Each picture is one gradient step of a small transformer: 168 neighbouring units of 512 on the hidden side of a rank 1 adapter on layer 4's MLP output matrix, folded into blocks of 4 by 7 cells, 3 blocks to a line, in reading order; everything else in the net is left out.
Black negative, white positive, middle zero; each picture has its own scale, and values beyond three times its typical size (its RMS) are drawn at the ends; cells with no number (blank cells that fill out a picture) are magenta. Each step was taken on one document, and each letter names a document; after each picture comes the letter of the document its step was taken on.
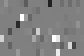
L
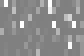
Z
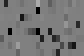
L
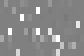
L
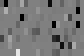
L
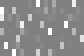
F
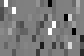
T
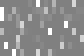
F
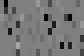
T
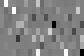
T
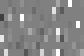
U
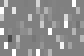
F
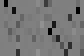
T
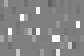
L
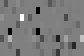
L
